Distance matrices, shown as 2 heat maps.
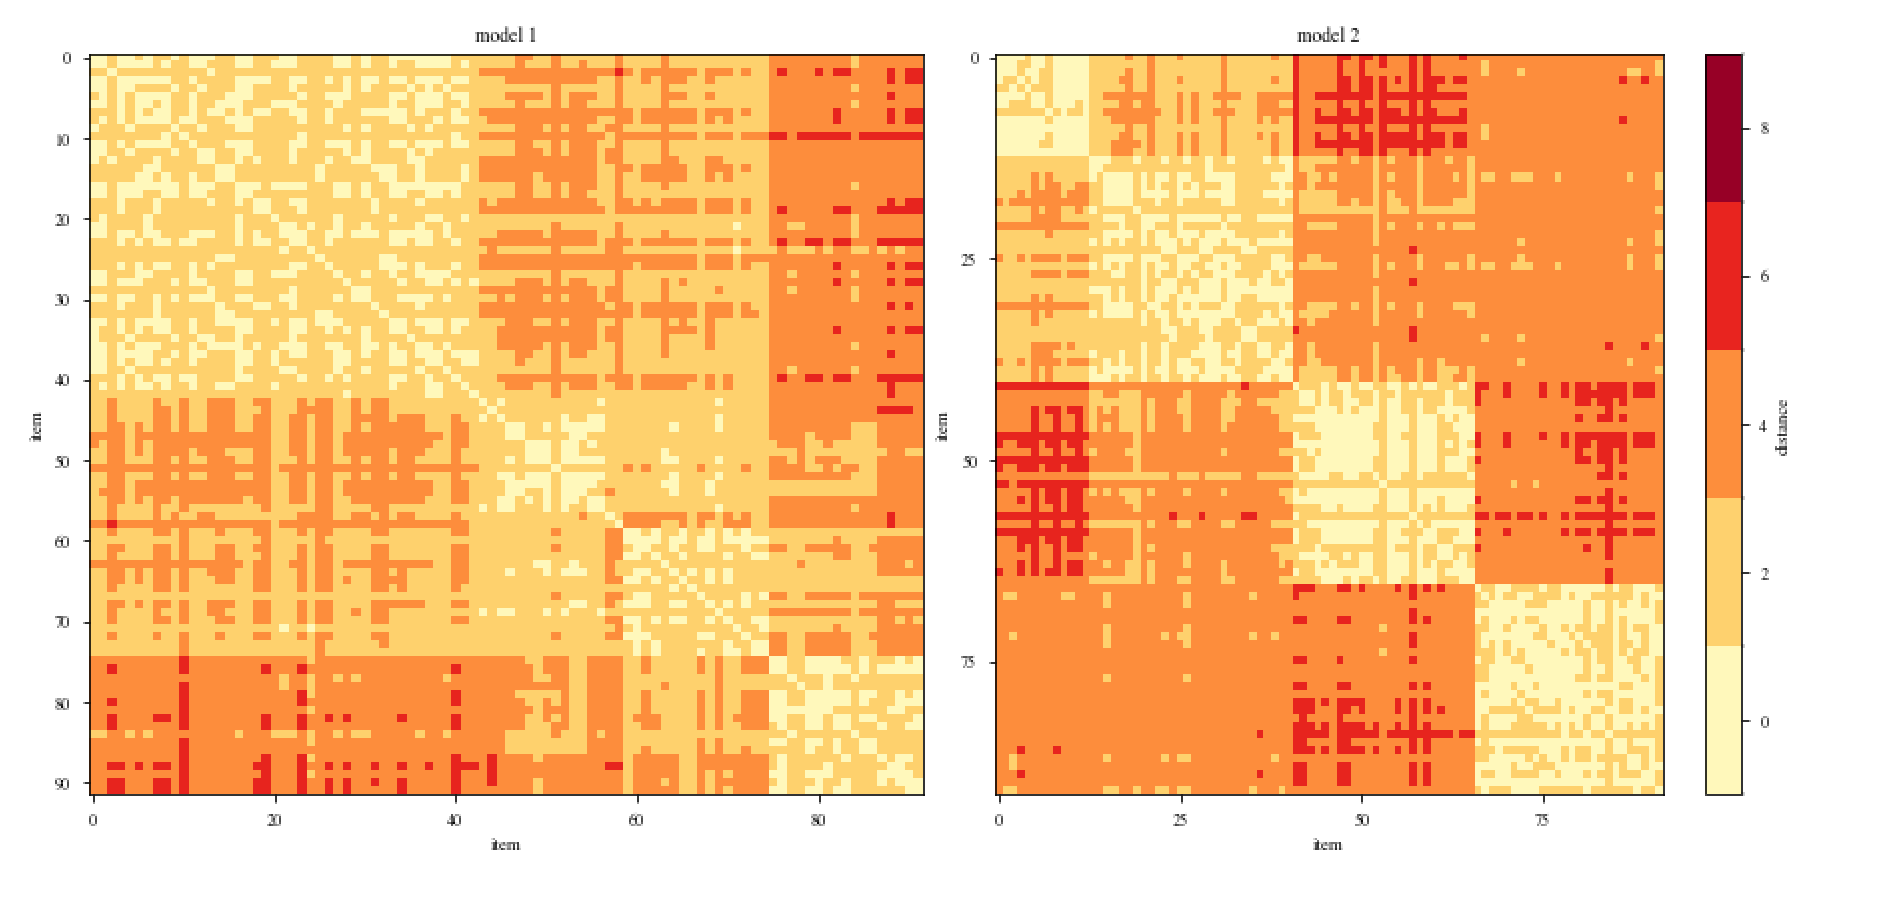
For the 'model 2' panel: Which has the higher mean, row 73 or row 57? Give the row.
57
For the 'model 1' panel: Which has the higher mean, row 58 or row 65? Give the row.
58
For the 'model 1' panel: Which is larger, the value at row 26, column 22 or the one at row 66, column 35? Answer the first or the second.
the second
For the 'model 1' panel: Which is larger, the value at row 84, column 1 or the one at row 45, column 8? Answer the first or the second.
the second
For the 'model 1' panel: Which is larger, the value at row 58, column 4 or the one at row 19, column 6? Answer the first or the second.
the first
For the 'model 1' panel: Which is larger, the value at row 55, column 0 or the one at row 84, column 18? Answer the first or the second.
the second
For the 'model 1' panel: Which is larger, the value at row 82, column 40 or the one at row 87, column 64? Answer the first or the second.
the first
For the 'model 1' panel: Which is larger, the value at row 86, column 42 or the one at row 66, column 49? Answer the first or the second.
the first
